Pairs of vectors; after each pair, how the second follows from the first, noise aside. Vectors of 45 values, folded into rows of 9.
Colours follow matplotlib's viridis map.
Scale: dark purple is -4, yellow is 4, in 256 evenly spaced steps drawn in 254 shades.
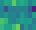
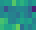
copied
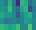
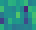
wrapped around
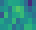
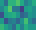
shuffled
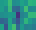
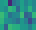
shuffled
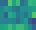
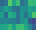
copied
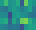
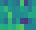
negated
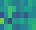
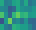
negated
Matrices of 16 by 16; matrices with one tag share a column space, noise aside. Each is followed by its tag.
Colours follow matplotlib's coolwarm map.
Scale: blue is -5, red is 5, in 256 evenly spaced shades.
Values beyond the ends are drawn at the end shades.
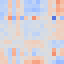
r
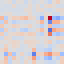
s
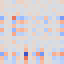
s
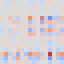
s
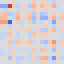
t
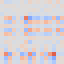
s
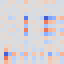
s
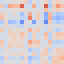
t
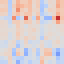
r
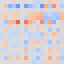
t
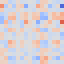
t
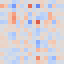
t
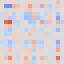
t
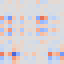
s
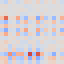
s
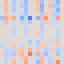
r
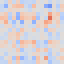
t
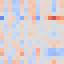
r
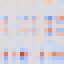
s
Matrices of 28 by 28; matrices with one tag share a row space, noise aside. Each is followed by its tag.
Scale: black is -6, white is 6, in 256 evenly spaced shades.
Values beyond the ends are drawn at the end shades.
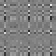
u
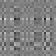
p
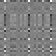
u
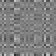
p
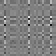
u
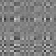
p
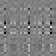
u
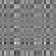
p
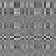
p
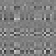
p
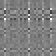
u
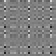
u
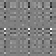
u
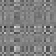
p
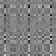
u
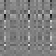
u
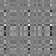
u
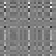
u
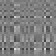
p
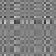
p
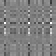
u
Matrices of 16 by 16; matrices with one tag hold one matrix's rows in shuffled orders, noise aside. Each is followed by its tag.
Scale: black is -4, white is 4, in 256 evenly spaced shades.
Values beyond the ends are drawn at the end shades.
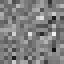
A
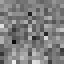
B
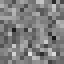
A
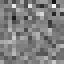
A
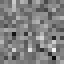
A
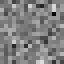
A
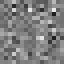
A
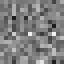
A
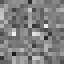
B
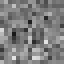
B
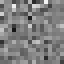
B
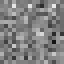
A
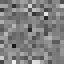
B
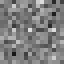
A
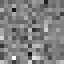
B
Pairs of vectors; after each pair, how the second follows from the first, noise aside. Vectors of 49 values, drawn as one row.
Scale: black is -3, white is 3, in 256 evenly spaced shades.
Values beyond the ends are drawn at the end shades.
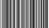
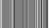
partly zeroed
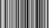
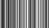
negated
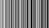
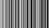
copied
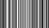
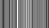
partly zeroed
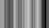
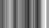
negated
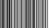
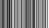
copied
